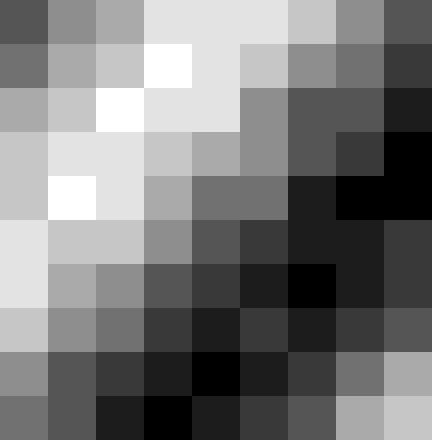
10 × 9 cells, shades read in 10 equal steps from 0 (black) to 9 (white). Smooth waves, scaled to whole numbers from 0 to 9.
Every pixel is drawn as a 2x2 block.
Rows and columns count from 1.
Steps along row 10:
down down down up up up up up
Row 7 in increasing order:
0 1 1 2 2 3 5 6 8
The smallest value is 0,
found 6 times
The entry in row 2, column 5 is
8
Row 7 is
8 6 5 3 2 1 0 1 2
